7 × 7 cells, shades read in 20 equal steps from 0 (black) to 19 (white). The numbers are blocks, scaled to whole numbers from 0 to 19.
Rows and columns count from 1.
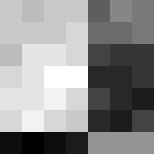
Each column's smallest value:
1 0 1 2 3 2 2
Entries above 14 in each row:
3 4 3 4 4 4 0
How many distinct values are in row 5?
6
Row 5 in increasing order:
2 3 5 16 17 17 18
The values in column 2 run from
0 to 18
